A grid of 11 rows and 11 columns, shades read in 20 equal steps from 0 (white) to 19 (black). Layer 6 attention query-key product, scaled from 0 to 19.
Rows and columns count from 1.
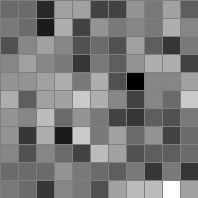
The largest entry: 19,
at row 5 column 8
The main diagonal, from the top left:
11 11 7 10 10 6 14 11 12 10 7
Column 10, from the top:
7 6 15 6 9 11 13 14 12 10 0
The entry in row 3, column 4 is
9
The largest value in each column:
13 15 17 17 15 14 14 19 15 15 15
